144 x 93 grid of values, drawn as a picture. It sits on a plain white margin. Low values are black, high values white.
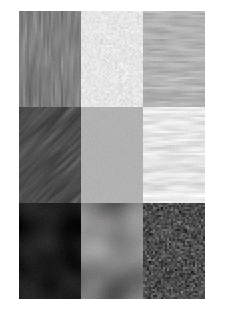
The table splits into 3 rows of 3 panels. Panel 1,1: middling, streaked downward, faint in contrast. Panel 1,2: very high, fine-grained, faint in contrast. Panel 1,3: high, streaked across, faint in contrast. Panel 2,1: low, slanting up to the right, faint in contrast. Panel 2,2: high, flat. Panel 2,3: very high, streaked across, faint in contrast. Panel 3,1: very low, smooth, faint in contrast. Panel 3,2: middling, smooth. Panel 3,3: low, fine-grained.
